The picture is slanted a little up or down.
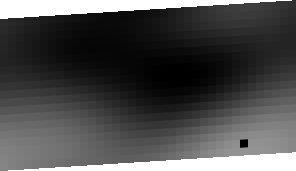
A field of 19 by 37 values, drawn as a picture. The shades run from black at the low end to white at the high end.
The bottom right is the roughest part. Overall the values sit about 20% of the way up the scale. A single lone cell is far lower than the cells round it. There is an overall slope up to the bottom.
